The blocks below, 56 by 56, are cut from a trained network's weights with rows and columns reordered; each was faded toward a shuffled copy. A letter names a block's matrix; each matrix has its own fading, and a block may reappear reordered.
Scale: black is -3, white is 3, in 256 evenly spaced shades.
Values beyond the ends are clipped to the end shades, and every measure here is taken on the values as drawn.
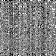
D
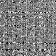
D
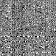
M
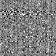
M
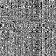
D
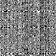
D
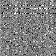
M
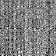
D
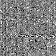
M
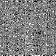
M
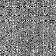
M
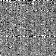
M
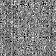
M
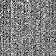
D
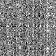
D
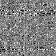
M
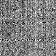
D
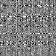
D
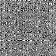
M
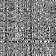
D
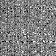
M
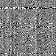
D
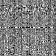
D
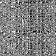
D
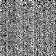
D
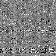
M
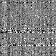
D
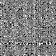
M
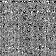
M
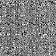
M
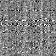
D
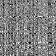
D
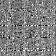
M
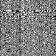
M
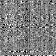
D
